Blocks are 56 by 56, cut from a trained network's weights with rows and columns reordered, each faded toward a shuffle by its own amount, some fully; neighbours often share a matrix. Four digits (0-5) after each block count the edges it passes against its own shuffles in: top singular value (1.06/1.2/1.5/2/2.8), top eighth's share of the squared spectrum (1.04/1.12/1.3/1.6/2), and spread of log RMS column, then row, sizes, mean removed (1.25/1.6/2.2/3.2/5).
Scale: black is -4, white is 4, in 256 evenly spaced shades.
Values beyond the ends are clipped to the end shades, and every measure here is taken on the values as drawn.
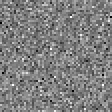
0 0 0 0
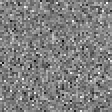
1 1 0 0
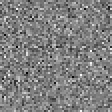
3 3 0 1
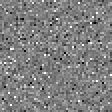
0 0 0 0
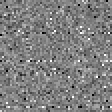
3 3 0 1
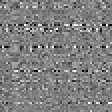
4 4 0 3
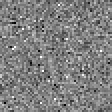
0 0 0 0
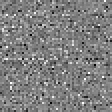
3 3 0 2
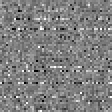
3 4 0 3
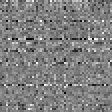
4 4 1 3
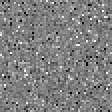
1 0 0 0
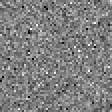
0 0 0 0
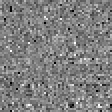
3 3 0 1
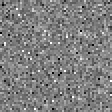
2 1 0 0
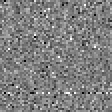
3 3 0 1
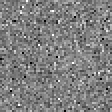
2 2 0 0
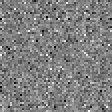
3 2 0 2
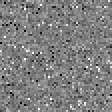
1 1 0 1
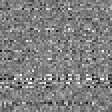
4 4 1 3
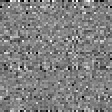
4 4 1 3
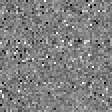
2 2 0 1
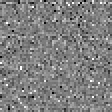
3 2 1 2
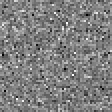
2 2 1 1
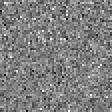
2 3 0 1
